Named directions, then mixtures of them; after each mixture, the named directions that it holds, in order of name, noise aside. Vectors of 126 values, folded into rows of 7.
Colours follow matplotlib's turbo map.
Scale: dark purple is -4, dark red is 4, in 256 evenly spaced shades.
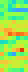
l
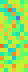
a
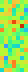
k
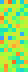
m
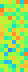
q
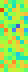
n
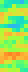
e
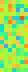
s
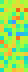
l, s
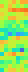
l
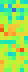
a, l, s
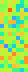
e, k, s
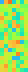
a, m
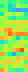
l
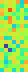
k, q, s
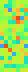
a, s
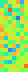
a, q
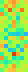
a, k, l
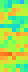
e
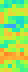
e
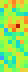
e, n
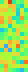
m, s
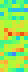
l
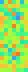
a, m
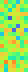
n, q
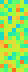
n, q, s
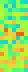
e, l, n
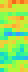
e, l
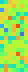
m, n
